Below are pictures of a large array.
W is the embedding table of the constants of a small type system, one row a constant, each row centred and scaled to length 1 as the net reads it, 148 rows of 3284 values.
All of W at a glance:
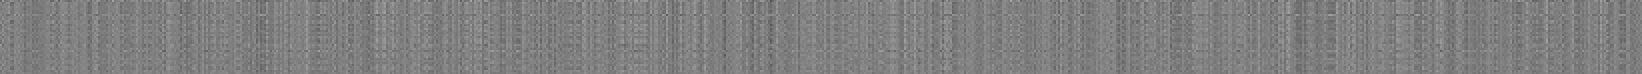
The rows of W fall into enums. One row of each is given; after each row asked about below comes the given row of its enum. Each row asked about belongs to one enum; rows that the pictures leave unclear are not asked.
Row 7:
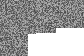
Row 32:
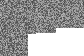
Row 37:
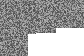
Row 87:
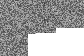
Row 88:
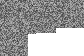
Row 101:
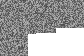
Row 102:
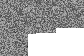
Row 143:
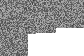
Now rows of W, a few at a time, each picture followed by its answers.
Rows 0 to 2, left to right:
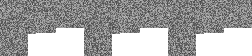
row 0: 143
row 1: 32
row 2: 32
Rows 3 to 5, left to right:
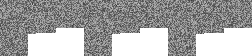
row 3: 143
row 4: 88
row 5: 101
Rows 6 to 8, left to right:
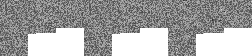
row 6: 7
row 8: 87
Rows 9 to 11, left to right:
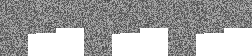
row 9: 7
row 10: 101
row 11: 37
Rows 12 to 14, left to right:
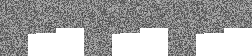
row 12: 7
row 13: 102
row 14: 37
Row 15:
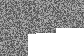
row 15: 37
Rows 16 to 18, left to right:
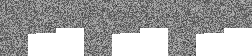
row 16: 7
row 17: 88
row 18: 102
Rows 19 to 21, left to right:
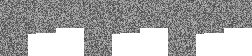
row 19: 32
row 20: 37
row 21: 101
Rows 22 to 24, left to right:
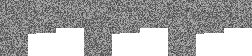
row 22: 7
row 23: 143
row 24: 88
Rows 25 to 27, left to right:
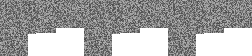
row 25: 37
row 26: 37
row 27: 7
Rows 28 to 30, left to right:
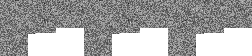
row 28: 87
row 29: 87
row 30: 102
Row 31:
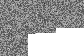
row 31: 87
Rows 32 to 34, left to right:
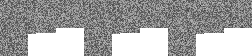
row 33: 37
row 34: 88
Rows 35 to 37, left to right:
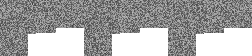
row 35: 143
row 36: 32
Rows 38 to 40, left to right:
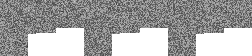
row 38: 102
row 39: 143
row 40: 7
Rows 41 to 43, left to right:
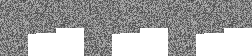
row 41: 101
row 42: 7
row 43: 101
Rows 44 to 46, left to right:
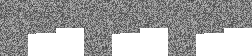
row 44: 88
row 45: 101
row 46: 101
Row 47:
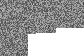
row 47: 143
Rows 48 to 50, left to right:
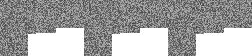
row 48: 32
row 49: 7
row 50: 143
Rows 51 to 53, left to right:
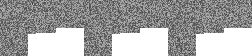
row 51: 143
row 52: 7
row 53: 32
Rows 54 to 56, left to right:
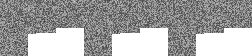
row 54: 102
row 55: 101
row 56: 7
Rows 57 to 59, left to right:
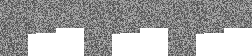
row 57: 32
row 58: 37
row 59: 37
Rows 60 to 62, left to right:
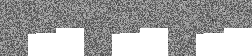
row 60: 37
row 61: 143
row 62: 87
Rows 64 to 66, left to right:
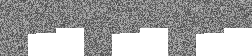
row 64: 101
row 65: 143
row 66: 102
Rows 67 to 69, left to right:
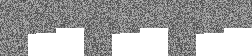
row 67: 101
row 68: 32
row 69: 32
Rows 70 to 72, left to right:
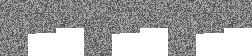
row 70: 101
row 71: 143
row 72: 101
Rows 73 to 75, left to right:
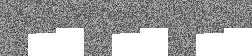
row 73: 102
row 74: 88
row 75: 7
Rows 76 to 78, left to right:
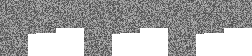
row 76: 7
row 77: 37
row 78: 101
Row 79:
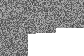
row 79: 143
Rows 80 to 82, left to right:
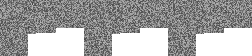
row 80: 143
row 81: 37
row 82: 7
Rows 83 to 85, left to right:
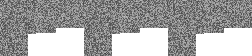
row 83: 32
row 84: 32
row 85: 7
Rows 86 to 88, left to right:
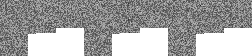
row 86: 7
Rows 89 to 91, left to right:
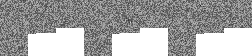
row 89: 101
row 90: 87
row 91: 88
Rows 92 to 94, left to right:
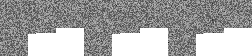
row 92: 37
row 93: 88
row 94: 87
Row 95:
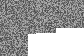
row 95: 7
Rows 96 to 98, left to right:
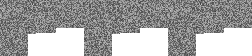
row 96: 143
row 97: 37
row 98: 143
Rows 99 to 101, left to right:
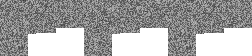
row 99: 101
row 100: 102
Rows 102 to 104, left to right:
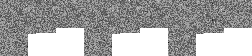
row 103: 102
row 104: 87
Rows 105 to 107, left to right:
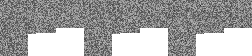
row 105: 32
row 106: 37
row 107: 88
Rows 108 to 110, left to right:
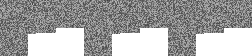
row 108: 143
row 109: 101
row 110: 7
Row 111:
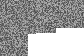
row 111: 7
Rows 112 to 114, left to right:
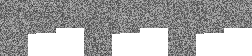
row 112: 88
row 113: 32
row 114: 37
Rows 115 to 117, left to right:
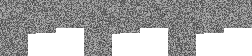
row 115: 143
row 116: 102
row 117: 32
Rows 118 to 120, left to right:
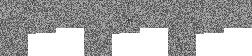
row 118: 143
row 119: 87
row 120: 32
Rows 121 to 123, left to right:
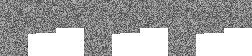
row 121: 102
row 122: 101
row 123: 88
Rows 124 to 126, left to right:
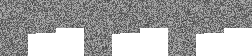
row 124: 143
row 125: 101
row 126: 102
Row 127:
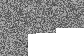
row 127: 102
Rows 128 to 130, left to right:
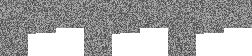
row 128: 143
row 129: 101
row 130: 32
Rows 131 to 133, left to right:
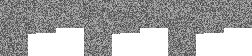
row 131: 32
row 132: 88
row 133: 143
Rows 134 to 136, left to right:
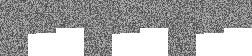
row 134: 101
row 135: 7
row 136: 32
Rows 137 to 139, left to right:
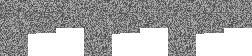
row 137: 88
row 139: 101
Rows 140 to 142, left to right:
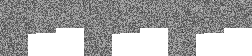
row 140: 32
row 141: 7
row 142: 102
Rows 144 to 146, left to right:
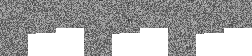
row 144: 143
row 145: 87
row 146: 101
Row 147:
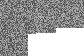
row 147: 32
